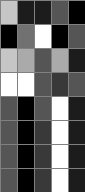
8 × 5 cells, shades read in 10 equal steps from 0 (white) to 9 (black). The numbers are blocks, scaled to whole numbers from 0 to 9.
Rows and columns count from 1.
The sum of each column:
37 52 47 25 61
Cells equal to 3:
2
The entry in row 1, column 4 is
6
